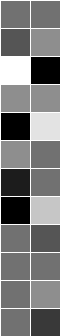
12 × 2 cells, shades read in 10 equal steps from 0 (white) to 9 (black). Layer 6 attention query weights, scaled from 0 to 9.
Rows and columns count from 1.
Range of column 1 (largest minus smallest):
9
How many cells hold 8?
1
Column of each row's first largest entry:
1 1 2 1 1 2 1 1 2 1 1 2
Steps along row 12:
up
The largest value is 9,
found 3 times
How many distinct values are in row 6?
2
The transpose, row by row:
5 6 0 4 9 4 8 9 5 5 5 5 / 5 4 9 4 1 5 5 2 6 5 4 7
